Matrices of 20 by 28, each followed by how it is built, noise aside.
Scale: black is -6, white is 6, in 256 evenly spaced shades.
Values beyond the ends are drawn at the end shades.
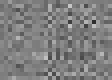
low rank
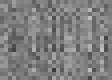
low rank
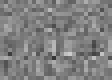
low rank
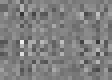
low rank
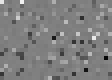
sparse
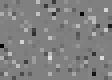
sparse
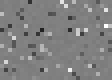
sparse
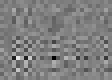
low rank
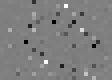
sparse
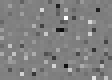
sparse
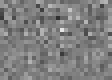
low rank
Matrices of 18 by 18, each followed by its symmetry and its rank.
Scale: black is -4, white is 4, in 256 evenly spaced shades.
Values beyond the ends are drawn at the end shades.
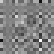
symmetric, rank two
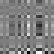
neither, rank one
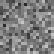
symmetric, full rank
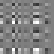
neither, rank one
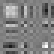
symmetric, rank two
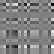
neither, rank one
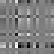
neither, rank one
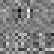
neither, rank three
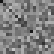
symmetric, full rank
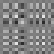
symmetric, rank one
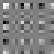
symmetric, rank one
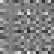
neither, rank three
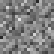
symmetric, full rank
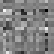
neither, rank three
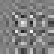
symmetric, rank two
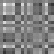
symmetric, rank one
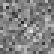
symmetric, full rank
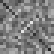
symmetric, full rank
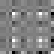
symmetric, rank one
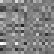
neither, rank three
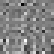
neither, rank three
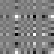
symmetric, rank one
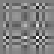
symmetric, rank one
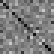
symmetric, full rank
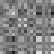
symmetric, rank two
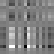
neither, rank one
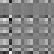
neither, rank one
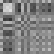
symmetric, rank two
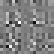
neither, rank three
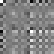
symmetric, rank two
